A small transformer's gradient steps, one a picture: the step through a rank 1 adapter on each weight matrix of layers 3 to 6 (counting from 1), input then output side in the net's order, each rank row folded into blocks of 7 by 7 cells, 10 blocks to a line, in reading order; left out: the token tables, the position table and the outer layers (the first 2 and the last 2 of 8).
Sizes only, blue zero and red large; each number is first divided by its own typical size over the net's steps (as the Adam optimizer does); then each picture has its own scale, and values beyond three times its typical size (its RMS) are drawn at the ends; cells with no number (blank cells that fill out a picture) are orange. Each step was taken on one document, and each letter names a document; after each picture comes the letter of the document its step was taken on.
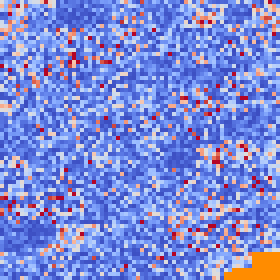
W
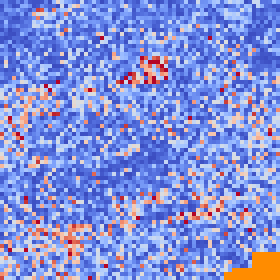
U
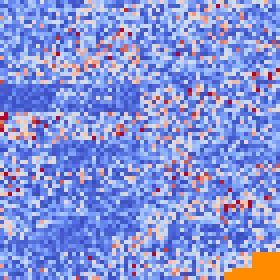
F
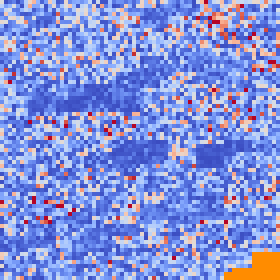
F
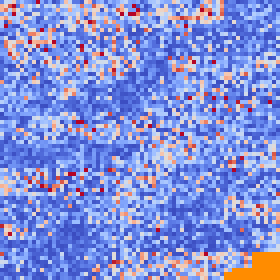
F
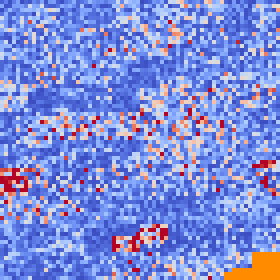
F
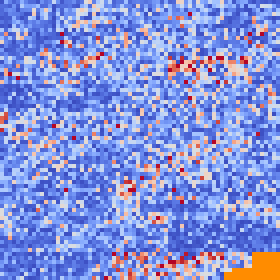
F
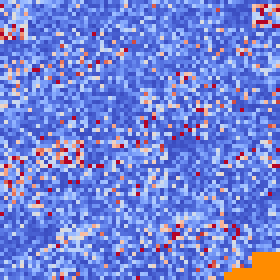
W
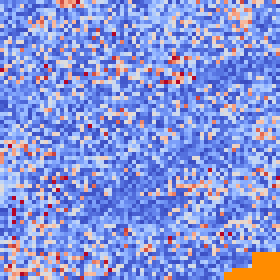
U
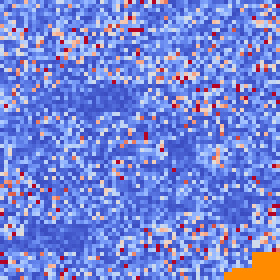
W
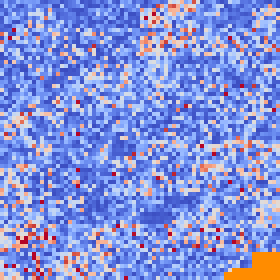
U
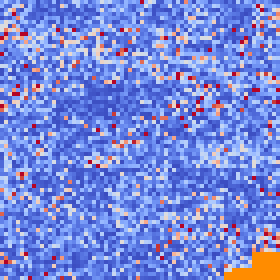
W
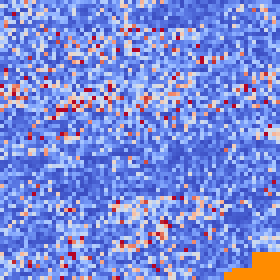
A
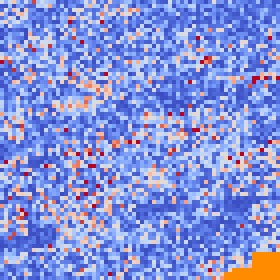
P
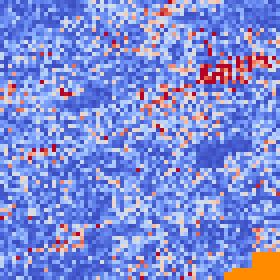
F
